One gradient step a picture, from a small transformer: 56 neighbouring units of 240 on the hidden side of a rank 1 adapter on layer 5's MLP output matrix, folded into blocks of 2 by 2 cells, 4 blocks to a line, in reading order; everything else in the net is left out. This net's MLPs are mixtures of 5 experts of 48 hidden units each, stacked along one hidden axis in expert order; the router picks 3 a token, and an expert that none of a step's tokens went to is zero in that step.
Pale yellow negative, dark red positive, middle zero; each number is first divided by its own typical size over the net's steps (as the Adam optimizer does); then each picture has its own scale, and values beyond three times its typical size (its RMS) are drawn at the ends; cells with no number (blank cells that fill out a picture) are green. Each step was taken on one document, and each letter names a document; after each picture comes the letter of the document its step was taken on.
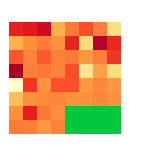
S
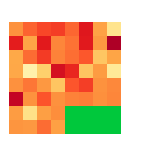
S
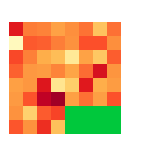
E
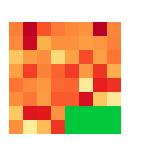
E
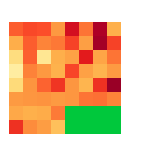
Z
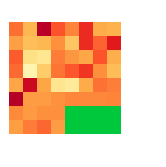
S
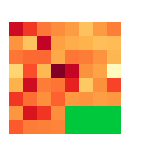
S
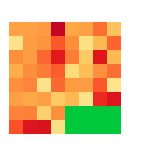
E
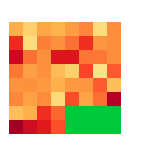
E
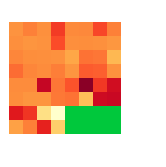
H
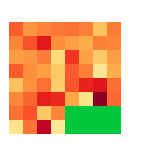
E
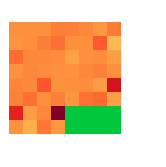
H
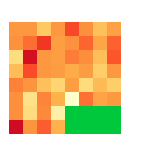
H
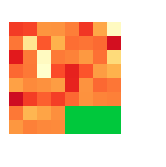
S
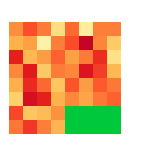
S
